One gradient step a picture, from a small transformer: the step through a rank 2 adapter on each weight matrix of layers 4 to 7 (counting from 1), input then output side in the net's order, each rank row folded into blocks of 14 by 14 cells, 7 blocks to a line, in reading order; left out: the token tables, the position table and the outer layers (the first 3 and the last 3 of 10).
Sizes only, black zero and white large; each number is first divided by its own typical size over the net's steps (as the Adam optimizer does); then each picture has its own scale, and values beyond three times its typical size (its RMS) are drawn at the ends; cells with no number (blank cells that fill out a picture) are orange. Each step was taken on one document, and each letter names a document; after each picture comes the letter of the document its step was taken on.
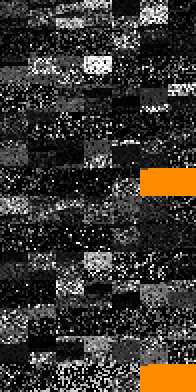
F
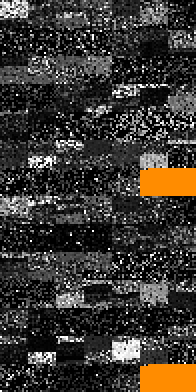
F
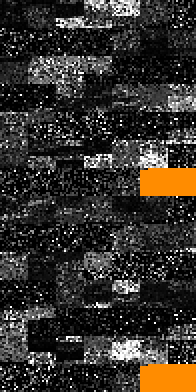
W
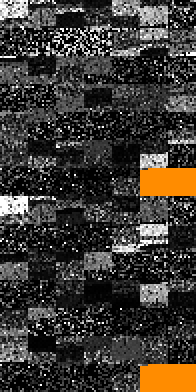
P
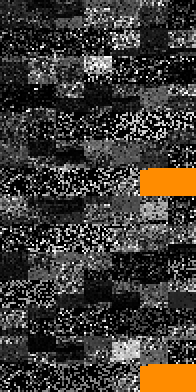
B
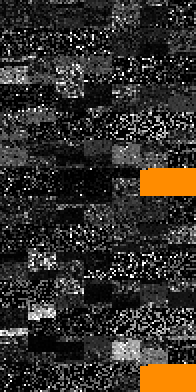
F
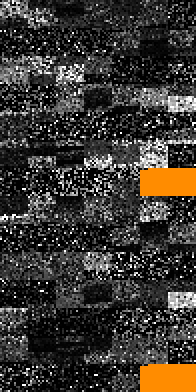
W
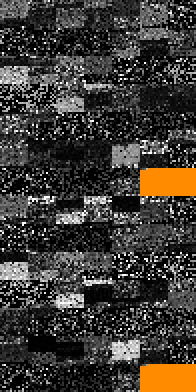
P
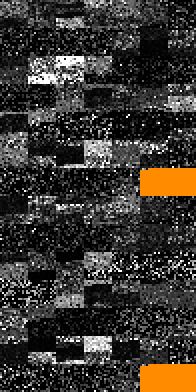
W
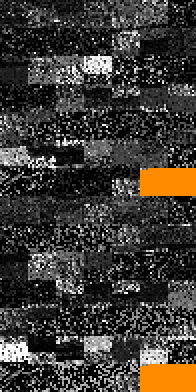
B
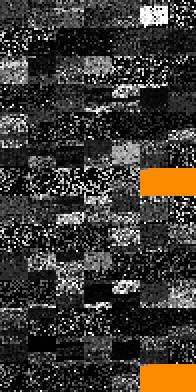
P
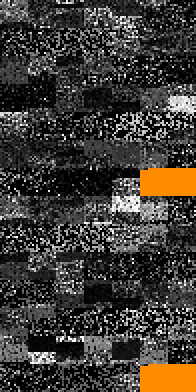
B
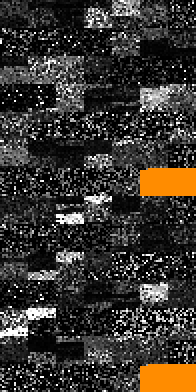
W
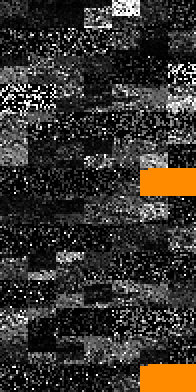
W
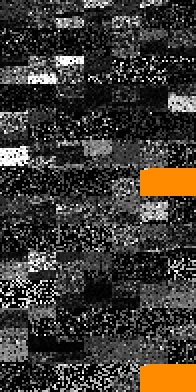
B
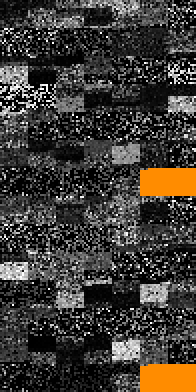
P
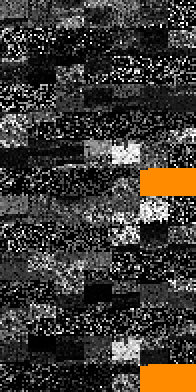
P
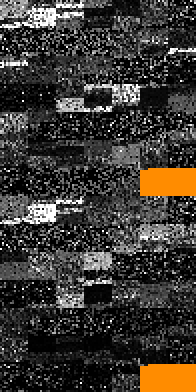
P
